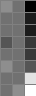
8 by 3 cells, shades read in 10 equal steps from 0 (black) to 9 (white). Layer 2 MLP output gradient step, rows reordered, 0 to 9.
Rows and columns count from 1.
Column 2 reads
4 4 4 4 4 4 4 5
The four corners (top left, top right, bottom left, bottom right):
5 0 4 9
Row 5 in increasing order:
2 4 4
